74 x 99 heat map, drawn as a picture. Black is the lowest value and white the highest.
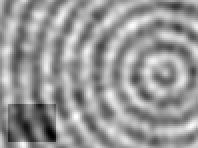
Odd patch: lower, in the bottom left. Ninth with the lowest average: bottom left. Rings: centred on the middle right.
